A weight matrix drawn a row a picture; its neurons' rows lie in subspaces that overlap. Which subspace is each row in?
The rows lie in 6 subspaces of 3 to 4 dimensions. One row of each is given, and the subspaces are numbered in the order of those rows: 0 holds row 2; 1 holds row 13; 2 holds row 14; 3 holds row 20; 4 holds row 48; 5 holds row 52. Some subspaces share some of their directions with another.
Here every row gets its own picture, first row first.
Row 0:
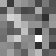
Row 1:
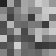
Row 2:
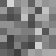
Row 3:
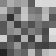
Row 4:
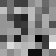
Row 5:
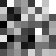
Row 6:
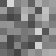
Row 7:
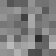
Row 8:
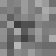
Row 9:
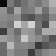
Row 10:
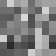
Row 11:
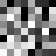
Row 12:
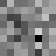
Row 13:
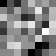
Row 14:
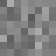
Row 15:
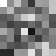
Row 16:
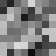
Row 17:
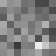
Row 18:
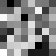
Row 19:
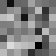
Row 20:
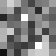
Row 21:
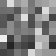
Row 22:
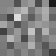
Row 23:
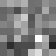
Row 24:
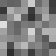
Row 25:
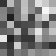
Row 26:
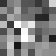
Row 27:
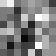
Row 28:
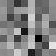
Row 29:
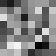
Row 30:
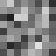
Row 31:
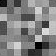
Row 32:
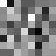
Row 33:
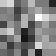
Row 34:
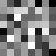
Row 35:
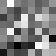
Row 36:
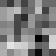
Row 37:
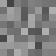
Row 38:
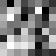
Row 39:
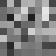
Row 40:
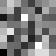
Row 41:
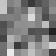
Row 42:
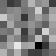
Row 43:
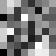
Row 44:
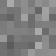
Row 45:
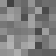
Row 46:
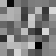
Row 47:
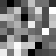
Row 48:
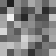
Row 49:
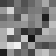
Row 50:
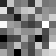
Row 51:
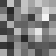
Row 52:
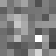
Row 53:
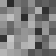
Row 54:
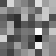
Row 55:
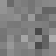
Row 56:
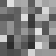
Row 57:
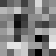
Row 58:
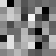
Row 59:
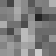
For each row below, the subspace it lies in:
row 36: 5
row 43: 3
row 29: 4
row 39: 4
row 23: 5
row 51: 3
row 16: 4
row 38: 5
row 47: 2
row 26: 1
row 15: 2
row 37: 2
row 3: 2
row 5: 4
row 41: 4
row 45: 0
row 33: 1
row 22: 4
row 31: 1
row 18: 3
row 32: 2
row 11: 2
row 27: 1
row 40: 3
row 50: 0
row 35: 1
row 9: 1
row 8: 1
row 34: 4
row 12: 5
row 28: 5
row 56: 5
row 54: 5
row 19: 4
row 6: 0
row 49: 3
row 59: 1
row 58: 2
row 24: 4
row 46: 2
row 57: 5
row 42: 1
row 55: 2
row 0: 0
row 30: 4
